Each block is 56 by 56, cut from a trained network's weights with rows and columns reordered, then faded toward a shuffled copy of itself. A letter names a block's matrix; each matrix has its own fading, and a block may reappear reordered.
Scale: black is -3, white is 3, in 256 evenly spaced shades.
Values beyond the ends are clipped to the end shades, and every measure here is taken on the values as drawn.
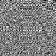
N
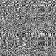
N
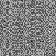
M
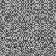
M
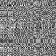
M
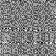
M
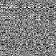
N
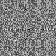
M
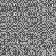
M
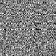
N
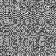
M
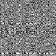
N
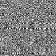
N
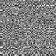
N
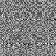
M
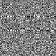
N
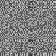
M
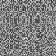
M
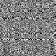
N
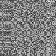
M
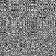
N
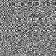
N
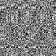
N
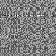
M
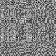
M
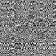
N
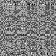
M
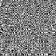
N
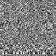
N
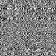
N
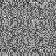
M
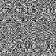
N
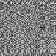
M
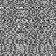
M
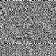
N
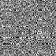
N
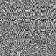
N
